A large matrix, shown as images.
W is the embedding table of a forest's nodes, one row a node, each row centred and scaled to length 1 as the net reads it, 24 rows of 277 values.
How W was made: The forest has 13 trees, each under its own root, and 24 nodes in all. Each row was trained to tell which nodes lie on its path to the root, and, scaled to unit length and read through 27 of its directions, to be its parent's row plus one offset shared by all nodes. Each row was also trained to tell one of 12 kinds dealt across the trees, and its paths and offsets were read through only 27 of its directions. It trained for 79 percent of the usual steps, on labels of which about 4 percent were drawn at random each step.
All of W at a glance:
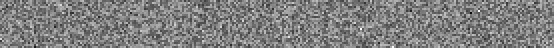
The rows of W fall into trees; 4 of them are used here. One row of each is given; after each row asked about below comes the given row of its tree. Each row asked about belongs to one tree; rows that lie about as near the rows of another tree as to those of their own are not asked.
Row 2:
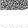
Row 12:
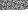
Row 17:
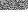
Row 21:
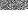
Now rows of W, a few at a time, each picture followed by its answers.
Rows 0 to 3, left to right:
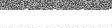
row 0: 2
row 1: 12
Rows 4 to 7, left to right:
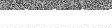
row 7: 21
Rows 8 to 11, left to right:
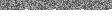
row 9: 2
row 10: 21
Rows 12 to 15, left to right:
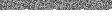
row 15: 2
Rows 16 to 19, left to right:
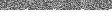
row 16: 2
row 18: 21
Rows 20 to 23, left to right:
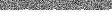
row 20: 12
